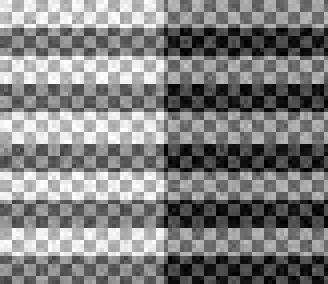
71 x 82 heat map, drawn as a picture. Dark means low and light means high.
A vertical seam about 50% of the way across splits the table, and the left part is higher. The halves do not mirror each other. The bottom right is the ninth with the lowest average. Overall the values sit about 50% of the way up the scale. Horizontal stripes repeat 5 times down the table.
